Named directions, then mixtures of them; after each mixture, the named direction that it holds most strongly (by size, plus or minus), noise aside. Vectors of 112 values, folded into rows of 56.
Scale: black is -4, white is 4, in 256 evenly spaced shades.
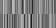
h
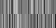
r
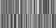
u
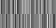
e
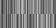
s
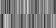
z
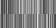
s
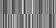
h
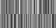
u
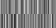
u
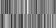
z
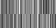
u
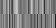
r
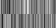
z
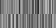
u
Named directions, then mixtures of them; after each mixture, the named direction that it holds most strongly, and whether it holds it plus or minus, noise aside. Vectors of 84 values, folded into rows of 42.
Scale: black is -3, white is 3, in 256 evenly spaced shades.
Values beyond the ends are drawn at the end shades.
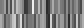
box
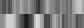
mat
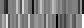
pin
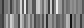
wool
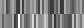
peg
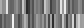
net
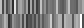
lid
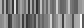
lid, plus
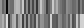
pin, plus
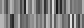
wool, minus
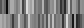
net, minus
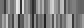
peg, minus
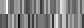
net, plus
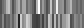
peg, minus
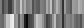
mat, plus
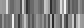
net, plus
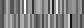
wool, plus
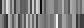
lid, minus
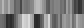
mat, minus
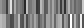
wool, minus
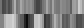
mat, plus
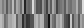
box, plus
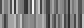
box, plus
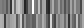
box, plus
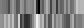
mat, plus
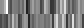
net, plus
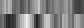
mat, minus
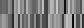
peg, minus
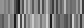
peg, plus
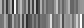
lid, plus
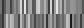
wool, plus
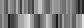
mat, minus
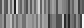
lid, minus
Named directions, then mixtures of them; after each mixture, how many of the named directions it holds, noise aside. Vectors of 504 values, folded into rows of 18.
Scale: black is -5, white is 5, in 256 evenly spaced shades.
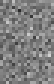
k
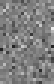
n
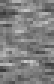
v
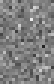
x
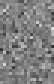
two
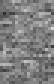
three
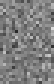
three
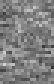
three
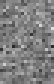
two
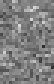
two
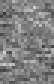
three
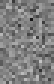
three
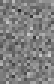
one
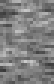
one
